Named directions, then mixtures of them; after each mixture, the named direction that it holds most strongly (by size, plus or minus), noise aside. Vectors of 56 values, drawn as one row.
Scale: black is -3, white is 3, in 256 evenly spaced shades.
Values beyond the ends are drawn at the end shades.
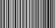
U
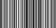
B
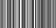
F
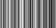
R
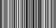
B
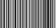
U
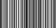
B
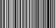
U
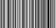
U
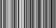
R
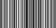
B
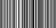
B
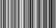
R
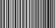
U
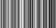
R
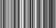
R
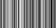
R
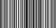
B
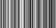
R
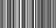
F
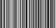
U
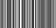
F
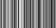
R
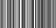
F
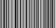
U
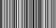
B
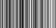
R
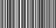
F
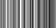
R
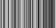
R
